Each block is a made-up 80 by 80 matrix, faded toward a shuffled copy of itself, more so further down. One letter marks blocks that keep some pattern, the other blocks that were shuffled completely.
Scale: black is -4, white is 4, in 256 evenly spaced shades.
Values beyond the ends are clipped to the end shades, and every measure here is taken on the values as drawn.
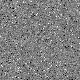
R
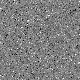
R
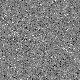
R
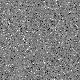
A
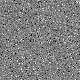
A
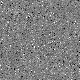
R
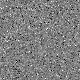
R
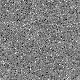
A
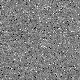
A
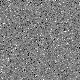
A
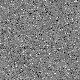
R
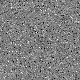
R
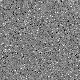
A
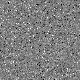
A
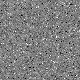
A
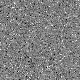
R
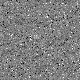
A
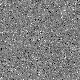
R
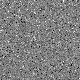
R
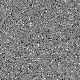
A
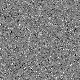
A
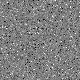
R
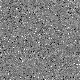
A
